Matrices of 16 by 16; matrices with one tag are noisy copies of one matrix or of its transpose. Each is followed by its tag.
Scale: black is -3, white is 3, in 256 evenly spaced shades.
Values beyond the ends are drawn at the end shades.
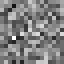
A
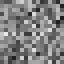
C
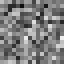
A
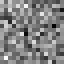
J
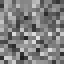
C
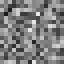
A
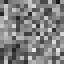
C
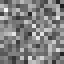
C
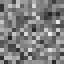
C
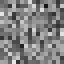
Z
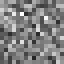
J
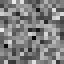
Z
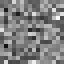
Z
